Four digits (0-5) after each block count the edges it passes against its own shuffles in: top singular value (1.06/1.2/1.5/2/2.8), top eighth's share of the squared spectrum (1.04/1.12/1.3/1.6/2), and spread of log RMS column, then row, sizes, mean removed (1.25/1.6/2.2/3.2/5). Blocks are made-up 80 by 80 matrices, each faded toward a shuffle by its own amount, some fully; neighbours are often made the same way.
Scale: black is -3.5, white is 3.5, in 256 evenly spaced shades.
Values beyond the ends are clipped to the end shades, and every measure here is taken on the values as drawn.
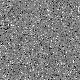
0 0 0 0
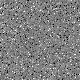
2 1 0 0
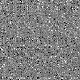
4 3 1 1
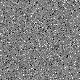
2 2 0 0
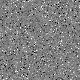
0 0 0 0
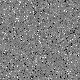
1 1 0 0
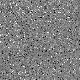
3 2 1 0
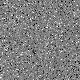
0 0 0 0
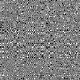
4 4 2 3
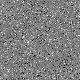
0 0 0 0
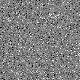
3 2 1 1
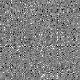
4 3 2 2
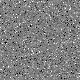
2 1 0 0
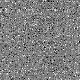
3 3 1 1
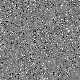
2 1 0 0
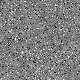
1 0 0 0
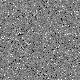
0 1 0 0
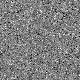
0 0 0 0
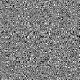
4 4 2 2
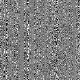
2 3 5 0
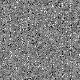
1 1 2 0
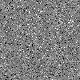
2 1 1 0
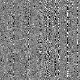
4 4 4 1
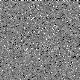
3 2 0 1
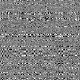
4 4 1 4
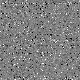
2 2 0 1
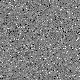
1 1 0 0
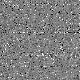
3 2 0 2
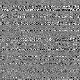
4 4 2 4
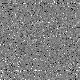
2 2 0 1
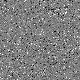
1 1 0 0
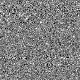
1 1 0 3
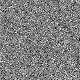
0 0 0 1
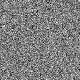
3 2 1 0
